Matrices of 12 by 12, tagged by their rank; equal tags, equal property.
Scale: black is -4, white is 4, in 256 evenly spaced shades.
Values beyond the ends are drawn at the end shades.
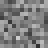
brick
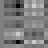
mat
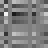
mat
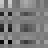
mat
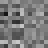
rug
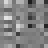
rug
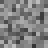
brick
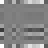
mat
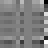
mat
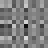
mat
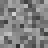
brick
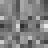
rug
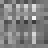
rug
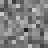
brick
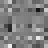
rug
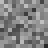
brick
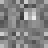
rug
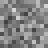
brick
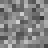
brick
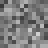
brick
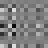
mat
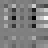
mat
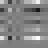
mat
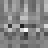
rug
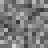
brick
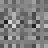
rug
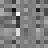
rug
